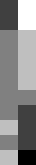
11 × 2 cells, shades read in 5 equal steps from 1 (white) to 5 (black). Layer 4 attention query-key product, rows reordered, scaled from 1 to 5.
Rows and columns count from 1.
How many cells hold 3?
8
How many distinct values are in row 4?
2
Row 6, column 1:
3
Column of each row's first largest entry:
1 1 1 1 1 1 1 2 2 2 2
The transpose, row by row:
4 4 3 3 3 3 3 3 2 3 2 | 1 1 2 2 2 2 3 4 4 4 5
